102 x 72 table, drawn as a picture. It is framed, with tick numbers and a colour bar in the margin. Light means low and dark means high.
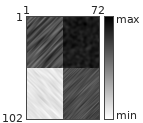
It is made of 2 by 2 panels. Panel 1,1: high, slanting up to the right. Panel 1,2: very high, blotchy, faint in contrast. Panel 2,1: very low, slanting down to the right, faint in contrast. Panel 2,2: high, slanting up to the right, faint in contrast.
